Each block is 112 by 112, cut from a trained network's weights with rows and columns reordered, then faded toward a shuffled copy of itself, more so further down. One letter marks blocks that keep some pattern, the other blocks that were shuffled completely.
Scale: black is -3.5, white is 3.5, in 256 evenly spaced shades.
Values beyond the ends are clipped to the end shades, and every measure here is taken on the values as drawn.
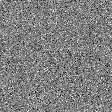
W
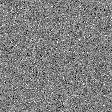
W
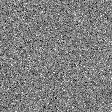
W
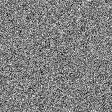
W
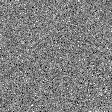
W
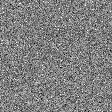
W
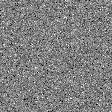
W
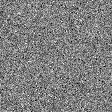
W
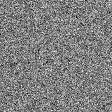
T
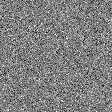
W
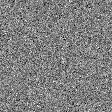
W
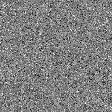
T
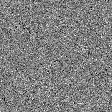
W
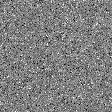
W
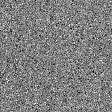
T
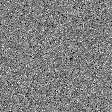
W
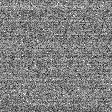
T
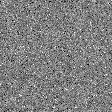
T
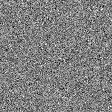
W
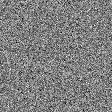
W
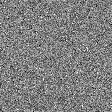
W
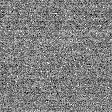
T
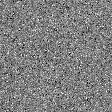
W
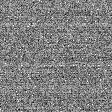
T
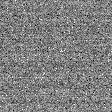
T
